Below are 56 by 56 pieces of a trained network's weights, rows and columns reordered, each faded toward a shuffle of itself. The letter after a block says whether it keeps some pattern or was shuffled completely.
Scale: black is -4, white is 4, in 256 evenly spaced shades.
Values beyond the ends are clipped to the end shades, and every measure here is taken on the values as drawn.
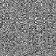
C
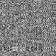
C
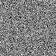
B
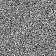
B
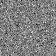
B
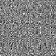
C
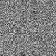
C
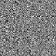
C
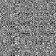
C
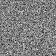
B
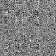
C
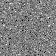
B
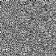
C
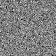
B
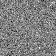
B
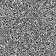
B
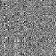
C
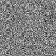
C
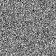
B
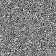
B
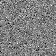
B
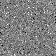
B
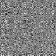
C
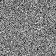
B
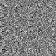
C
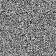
B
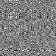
C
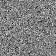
B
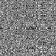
C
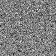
B
